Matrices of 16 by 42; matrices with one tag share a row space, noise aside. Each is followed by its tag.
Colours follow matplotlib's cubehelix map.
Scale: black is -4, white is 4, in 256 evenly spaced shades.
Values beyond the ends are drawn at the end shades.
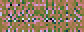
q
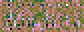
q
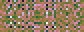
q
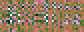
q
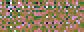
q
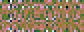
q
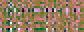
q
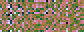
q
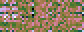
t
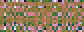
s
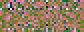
q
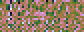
q
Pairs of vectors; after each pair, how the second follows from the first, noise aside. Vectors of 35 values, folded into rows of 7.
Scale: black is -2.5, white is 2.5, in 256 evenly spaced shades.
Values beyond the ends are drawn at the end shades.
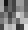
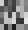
wrapped around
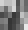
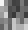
reversed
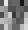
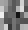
wrapped around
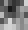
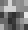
wrapped around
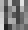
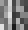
wrapped around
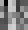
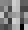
reversed
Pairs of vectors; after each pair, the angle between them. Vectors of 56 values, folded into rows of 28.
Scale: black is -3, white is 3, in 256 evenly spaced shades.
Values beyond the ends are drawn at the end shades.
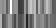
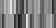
partly aligned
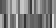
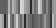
nearly parallel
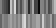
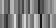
partly aligned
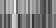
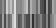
nearly parallel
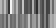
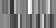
partly opposed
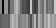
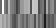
nearly opposite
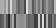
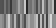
nearly opposite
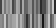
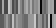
partly aligned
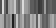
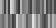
partly aligned
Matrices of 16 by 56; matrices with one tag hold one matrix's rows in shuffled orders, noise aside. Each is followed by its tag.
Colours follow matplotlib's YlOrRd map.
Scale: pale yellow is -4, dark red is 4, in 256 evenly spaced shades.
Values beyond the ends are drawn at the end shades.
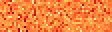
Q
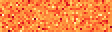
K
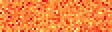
K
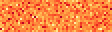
K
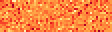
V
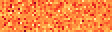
Q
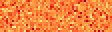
V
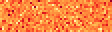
K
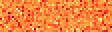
K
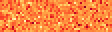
V
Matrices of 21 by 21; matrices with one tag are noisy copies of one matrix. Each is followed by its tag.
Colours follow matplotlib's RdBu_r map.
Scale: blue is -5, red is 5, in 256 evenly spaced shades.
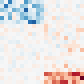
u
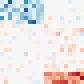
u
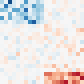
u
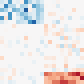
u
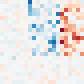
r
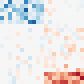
u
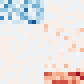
u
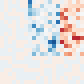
r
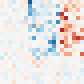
r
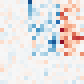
r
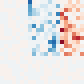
r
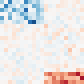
u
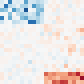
u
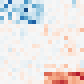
u
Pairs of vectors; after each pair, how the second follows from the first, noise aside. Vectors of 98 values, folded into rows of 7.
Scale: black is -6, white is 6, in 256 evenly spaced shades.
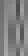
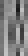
scaled up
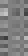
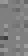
partly zeroed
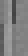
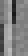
scaled up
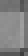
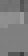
partly zeroed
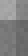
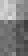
scaled up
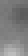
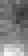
scaled up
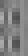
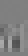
partly zeroed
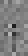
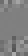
partly zeroed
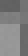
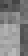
scaled up
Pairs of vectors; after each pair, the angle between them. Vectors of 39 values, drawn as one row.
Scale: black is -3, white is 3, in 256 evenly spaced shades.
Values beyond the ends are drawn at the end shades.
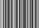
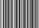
nearly parallel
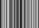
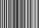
partly aligned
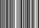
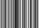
nearly opposite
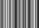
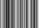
nearly opposite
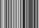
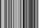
nearly parallel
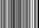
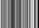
nearly parallel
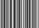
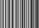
nearly opposite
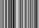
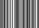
nearly opposite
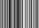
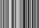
nearly opposite
